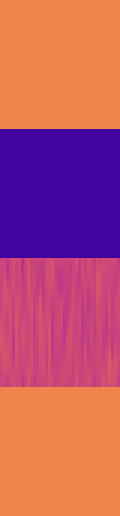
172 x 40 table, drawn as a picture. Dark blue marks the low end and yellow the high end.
It is made of 4 by 1 panels. Panel 1,1: high, flat. Panel 2,1: very low, flat. Panel 3,1: middling, streaked downward, faint in contrast. Panel 4,1: high, flat.
